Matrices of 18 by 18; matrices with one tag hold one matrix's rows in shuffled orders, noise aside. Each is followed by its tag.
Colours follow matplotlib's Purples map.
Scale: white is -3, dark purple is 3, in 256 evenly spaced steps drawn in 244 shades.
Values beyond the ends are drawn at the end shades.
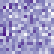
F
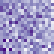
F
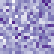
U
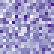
U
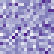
U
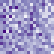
F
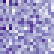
F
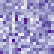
U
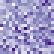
U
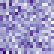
F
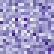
U
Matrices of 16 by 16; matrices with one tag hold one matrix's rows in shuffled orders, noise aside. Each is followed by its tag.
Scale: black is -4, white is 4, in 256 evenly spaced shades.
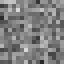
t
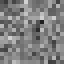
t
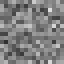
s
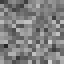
s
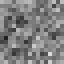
s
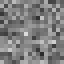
t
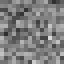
s
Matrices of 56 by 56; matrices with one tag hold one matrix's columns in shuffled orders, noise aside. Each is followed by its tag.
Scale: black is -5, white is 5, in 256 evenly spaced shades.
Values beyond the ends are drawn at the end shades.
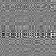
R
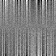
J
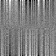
J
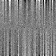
J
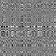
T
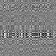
R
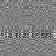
R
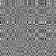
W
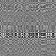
R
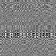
R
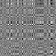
W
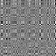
W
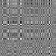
W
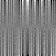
J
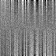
J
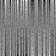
J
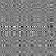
T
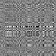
T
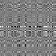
T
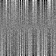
J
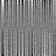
J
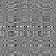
T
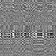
R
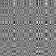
W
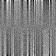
J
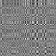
W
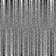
J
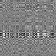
R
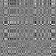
W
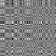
W
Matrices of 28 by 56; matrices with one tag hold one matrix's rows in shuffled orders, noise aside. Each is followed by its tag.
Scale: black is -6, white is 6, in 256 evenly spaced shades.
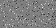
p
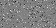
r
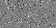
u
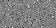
u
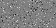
r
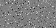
u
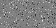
p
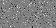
r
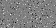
r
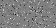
r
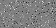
p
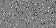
p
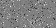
r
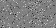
r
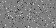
u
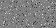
p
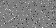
p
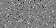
u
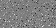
p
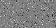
p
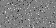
u
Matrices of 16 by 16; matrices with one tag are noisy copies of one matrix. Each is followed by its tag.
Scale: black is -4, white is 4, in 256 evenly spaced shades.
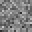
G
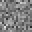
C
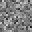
C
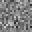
C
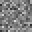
G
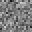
C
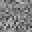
C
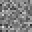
G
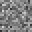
G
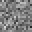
C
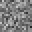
C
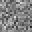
C
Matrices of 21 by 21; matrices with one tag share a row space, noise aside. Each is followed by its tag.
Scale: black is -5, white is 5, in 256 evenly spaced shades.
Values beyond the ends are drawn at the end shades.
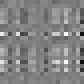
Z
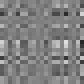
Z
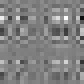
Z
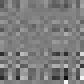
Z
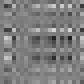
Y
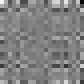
Z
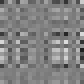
Z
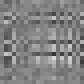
Y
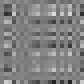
Y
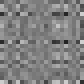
Z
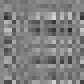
Y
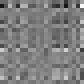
Z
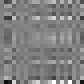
Y
